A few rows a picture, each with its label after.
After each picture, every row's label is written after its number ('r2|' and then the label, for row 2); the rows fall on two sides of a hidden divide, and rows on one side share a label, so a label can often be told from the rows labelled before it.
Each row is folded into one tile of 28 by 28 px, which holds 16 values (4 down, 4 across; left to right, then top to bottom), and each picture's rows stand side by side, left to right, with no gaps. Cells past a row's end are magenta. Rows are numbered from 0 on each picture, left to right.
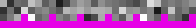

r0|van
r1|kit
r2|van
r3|van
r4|van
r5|kit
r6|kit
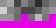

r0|kit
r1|van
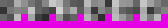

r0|van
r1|kit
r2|kit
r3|kit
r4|kit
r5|kit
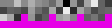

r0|kit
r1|kit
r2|van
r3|kit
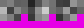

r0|kit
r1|van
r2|van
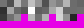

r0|van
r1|kit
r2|kit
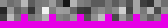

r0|van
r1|van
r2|van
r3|van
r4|van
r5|van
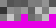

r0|van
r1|van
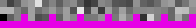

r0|van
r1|kit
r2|van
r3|van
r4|van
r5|van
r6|van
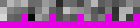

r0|kit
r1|van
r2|van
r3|kit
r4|van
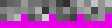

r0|van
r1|van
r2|van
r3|kit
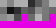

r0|kit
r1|van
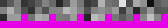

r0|van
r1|van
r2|van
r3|van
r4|kit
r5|van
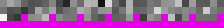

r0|kit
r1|van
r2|van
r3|kit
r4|van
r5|van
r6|kit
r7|van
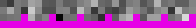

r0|van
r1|kit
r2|van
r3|kit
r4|van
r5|van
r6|van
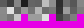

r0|van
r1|van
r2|van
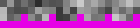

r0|kit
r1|van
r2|van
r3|kit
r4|kit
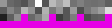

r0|van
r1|kit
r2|kit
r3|van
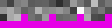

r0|van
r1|van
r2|van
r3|kit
